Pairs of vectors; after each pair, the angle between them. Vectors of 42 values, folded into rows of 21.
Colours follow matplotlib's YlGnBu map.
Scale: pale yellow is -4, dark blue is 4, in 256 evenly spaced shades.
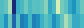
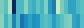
nearly parallel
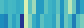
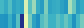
nearly parallel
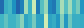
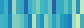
orthogonal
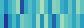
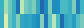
nearly opposite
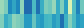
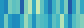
nearly opposite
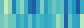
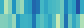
nearly parallel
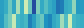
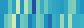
nearly parallel
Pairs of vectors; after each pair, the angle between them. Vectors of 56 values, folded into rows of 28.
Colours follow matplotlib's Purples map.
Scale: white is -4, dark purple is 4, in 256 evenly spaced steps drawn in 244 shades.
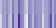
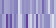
partly opposed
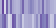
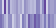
partly opposed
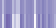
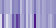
nearly opposite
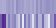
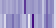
partly opposed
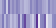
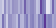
orthogonal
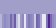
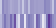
nearly parallel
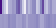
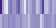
nearly parallel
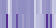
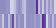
orthogonal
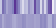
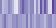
nearly opposite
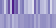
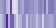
partly opposed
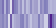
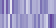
nearly parallel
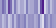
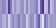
nearly parallel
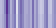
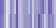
nearly opposite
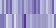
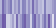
partly aligned
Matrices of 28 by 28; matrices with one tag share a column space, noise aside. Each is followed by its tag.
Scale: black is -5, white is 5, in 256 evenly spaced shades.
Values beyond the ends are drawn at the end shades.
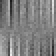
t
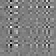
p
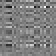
p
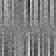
t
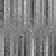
t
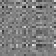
p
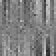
t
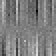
t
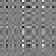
p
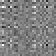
p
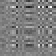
p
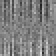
t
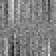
t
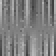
t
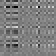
p
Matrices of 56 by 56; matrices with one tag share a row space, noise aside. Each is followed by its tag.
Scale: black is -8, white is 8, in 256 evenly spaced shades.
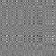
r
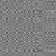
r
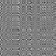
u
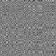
r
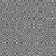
r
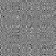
u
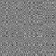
r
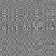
r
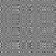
u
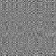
r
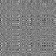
u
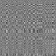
r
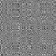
u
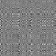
u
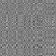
r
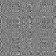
u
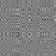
u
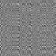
u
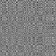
r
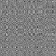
r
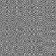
r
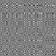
r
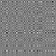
r
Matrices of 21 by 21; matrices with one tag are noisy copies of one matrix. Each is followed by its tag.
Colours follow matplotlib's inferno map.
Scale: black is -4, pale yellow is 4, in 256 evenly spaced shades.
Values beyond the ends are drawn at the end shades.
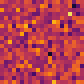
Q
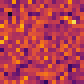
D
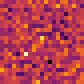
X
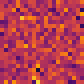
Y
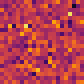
Q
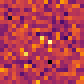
X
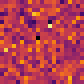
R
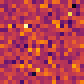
Q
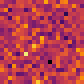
X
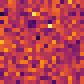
R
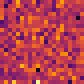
Y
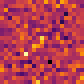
X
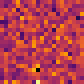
Y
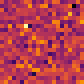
Q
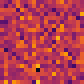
Y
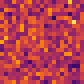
D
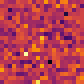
X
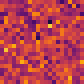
R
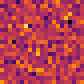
Q
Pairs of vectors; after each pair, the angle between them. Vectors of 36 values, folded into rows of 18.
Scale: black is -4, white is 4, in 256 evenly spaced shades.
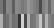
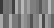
partly aligned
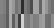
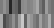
orthogonal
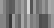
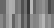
nearly opposite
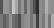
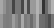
partly opposed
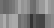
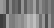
partly opposed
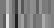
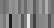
orthogonal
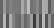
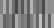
partly opposed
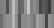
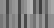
partly aligned
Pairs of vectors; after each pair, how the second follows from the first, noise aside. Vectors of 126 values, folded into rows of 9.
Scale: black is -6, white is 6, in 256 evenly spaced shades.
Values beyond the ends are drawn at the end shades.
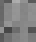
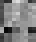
scaled up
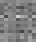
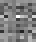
scaled up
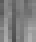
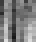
scaled up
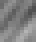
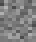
shuffled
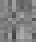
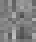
negated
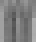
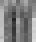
scaled up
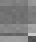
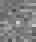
shuffled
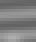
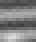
scaled up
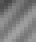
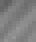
shrunk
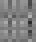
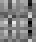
scaled up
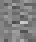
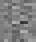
negated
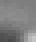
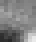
scaled up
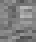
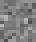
shuffled
